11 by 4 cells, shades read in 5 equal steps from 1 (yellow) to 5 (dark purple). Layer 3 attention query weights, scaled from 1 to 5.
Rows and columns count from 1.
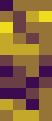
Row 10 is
2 3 5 3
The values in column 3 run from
2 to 5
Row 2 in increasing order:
1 2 3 4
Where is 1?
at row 2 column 4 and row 3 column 1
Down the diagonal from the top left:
5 4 3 3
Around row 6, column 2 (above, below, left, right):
2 4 4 3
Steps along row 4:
up up down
